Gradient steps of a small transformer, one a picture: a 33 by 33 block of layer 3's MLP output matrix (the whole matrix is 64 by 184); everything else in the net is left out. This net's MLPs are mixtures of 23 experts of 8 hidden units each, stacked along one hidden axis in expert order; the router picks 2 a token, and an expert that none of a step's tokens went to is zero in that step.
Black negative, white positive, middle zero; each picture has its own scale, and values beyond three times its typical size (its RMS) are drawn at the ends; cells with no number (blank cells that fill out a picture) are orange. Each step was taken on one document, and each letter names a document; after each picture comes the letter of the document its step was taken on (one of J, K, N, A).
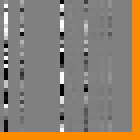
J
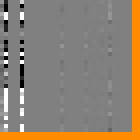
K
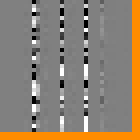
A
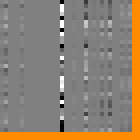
J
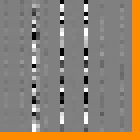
A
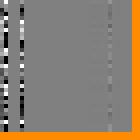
K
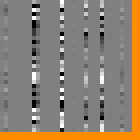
J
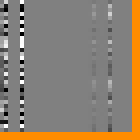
K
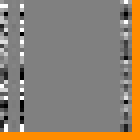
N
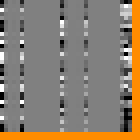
N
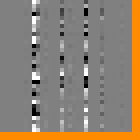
A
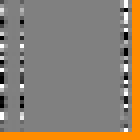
N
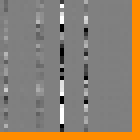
J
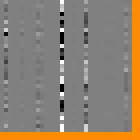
J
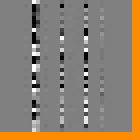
A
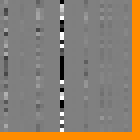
J
